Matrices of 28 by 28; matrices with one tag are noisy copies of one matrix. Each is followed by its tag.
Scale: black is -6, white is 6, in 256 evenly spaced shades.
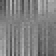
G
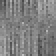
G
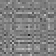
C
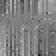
G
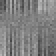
G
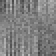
G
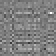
C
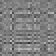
C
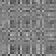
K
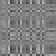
K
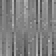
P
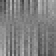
G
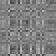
K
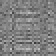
C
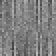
P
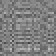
C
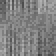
G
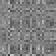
K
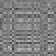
C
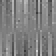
P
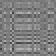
C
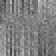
G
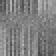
G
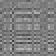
C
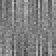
P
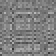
C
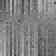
G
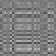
C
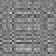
C
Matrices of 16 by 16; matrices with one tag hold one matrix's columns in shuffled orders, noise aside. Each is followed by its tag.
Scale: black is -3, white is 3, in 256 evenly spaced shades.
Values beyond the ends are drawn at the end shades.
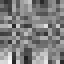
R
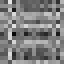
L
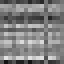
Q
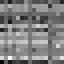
Q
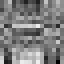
R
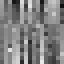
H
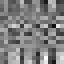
R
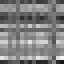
Q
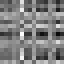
L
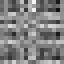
L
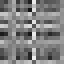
L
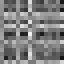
L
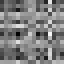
L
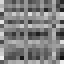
L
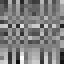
R
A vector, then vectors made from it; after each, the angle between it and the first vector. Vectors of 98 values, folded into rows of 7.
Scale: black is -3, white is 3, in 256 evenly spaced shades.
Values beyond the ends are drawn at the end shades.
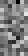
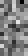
orthogonal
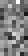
nearly opposite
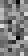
nearly parallel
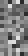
nearly opposite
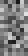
nearly parallel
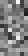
nearly opposite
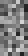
partly opposed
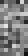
partly aligned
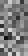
partly opposed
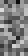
nearly parallel
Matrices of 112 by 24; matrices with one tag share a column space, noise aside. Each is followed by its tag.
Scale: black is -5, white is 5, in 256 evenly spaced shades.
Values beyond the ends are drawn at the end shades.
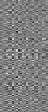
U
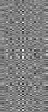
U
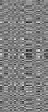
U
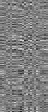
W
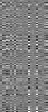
W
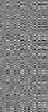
W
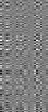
W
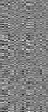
W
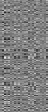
U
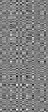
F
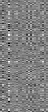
F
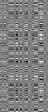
F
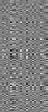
U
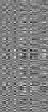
U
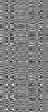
F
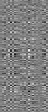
U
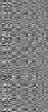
F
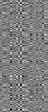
F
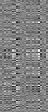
U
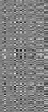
U
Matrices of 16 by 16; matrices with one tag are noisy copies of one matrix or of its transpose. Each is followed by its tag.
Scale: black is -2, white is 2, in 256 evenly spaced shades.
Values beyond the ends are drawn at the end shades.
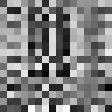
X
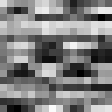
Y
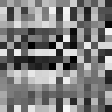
X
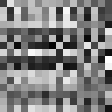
X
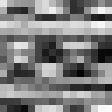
Y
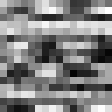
Y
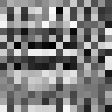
X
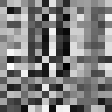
X
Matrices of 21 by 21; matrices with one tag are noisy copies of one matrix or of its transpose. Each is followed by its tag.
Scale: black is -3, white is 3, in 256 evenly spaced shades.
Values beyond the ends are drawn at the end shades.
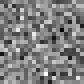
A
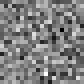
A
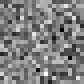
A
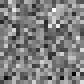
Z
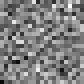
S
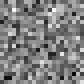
Z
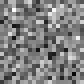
Z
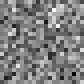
Z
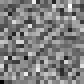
S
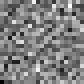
S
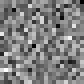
S
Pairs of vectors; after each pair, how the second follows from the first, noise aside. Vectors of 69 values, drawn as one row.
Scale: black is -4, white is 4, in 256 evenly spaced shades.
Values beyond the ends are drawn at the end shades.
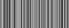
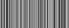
reversed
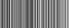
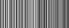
wrapped around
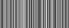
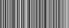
wrapped around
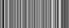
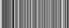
wrapped around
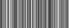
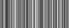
wrapped around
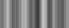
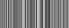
sign-scrambled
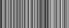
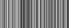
reversed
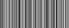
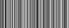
wrapped around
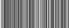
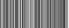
reversed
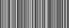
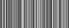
reversed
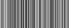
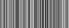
reversed
